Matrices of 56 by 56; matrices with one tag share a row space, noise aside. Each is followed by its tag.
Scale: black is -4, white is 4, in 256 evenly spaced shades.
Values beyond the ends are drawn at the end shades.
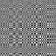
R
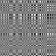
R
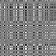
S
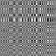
R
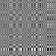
R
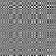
R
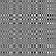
R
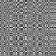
S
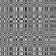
S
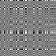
S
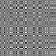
S
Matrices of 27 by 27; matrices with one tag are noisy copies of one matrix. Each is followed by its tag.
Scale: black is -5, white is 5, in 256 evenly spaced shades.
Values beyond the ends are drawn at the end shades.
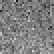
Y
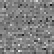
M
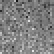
Y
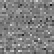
M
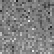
Y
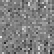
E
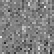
E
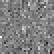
E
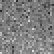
Y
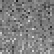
Y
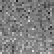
Y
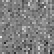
E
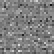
M
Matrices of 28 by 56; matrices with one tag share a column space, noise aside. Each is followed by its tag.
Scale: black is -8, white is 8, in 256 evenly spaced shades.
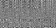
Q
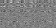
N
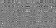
N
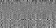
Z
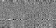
Z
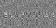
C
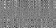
Q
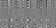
Q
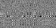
C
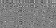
N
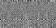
Z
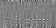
Z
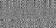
Q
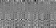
Z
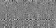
Z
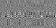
C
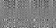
Q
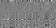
Z
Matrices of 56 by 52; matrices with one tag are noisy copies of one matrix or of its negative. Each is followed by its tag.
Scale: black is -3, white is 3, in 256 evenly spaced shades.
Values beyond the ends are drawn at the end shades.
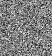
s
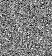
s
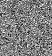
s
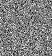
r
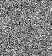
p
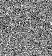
p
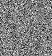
r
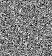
s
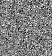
s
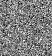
s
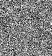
p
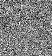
p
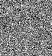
p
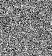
p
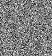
r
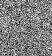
p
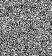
p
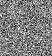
s
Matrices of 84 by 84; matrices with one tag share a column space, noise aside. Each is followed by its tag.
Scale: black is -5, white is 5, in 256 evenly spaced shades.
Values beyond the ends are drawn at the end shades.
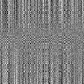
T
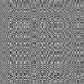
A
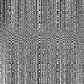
T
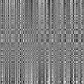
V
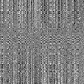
T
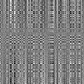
T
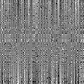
V
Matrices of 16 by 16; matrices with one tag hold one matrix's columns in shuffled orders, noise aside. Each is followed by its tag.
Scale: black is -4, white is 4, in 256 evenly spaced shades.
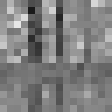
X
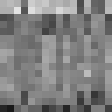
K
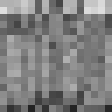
K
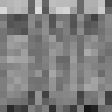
K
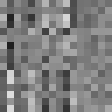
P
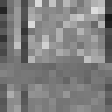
X
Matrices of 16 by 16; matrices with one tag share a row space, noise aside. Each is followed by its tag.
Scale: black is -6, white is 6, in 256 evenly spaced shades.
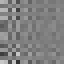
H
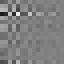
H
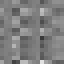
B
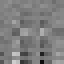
B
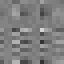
B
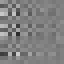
H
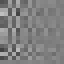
H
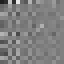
H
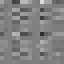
B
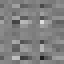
B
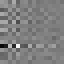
H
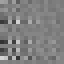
H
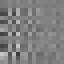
H
